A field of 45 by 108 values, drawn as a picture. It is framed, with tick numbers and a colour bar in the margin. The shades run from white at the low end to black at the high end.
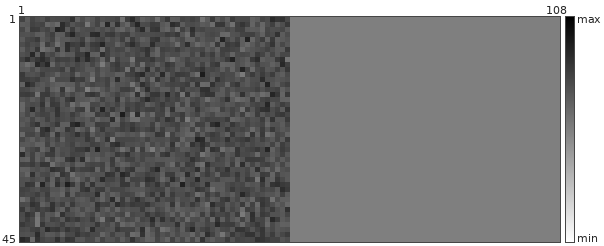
The table splits into one row of 2 panels. Panel 1,1: high, fine-grained. Panel 1,2: middling, flat.
